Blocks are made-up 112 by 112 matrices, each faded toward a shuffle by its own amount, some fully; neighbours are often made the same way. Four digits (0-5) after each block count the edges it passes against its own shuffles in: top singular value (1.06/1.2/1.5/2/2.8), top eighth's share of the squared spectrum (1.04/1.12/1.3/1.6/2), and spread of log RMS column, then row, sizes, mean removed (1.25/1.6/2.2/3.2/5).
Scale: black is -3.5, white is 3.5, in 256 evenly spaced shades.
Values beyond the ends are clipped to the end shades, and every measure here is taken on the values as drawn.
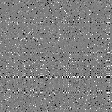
5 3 2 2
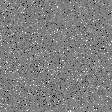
2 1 0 0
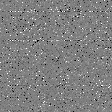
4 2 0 1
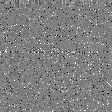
3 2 0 1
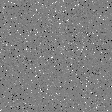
2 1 0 0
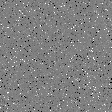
0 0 0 0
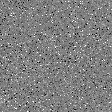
2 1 0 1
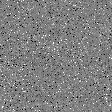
2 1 0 0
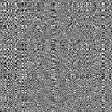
5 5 4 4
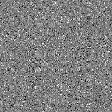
4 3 1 1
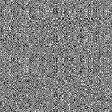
5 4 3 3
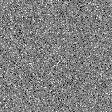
3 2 0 1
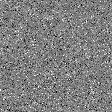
2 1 0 0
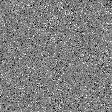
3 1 0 0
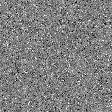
2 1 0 0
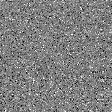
3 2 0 1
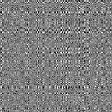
5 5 4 4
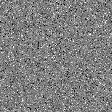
3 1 0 0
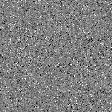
3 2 0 0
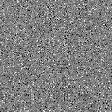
3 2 1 1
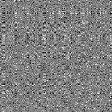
5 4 3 3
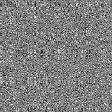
4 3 2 2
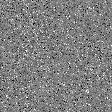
2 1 1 0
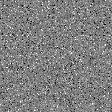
3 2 1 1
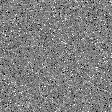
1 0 0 0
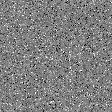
0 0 0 0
